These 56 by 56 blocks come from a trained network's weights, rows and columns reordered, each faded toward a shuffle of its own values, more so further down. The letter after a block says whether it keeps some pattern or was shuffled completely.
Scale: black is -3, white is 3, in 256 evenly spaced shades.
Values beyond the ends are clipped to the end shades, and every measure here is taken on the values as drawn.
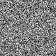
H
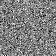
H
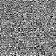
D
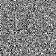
D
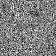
D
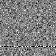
D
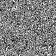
H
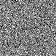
H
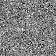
H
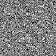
D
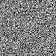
D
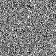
D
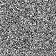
H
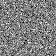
H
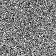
H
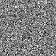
D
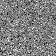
H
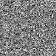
D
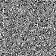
D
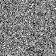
D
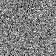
H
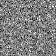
D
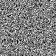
D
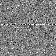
D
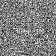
D
